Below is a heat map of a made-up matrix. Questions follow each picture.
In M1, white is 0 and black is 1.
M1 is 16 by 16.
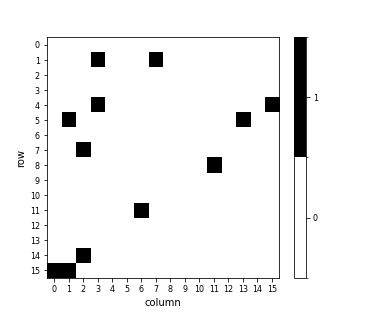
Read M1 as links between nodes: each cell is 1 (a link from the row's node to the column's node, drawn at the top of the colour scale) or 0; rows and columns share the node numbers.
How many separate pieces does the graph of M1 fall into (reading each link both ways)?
5
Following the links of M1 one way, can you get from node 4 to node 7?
yes
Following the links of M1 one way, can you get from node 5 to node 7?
yes
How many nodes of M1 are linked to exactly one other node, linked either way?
5
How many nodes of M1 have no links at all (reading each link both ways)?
3
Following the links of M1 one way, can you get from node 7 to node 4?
no
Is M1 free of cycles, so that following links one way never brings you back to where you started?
yes
